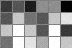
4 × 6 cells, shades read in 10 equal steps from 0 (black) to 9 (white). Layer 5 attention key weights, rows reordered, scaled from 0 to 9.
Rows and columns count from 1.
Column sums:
16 28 20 17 30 17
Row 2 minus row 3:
-4 -2 -3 0 -2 6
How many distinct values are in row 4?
5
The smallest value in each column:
2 3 1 3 5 0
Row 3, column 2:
9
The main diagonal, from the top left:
2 7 7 6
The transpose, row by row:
2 3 7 4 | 3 7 9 9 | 1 4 7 8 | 5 3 3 6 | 5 7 9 9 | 0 8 2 7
